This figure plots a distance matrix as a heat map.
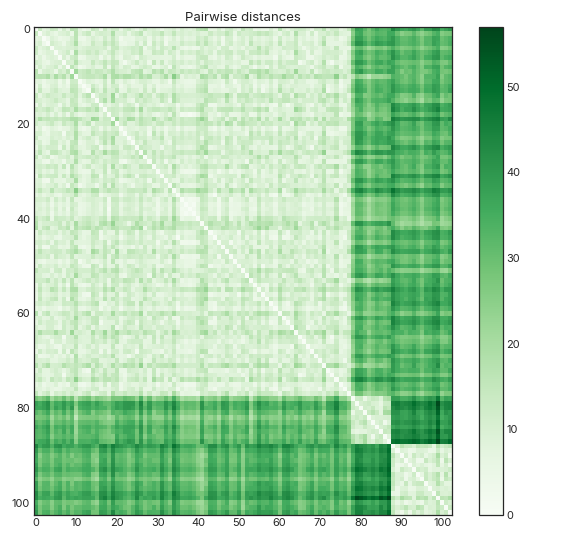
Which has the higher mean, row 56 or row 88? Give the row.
88
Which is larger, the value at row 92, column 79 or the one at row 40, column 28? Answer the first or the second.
the first
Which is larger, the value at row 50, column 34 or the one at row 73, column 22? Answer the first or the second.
the first
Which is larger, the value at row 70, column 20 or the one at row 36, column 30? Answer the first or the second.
the first
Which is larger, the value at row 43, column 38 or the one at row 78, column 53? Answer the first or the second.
the second
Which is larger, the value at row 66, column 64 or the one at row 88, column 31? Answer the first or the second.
the second
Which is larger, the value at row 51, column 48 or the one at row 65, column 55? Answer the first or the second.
the second
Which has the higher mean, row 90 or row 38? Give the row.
90
